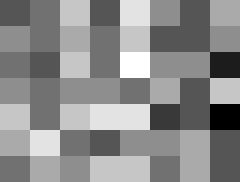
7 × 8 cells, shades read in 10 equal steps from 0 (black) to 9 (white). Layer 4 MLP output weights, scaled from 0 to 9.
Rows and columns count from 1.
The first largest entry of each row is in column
5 5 5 8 4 2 4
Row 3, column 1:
4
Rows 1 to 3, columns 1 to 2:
3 4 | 5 4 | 4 3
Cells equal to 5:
11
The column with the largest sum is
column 5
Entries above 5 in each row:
3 2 2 2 4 3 4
